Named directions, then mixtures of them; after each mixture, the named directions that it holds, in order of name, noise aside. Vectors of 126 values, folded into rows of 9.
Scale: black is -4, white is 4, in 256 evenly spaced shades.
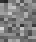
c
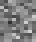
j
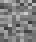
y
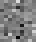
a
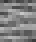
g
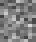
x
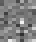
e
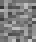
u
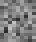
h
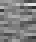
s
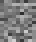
e, s, u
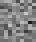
y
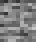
e, g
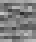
g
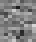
a, e, g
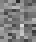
a, x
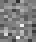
a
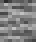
g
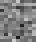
a, s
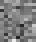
a, e, s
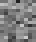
a, x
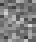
x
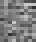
s, u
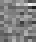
s, u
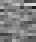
s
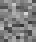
a, c, y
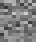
j, y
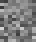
c, h, u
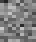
c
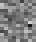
x, y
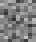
x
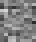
u, x, y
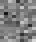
e, j, x
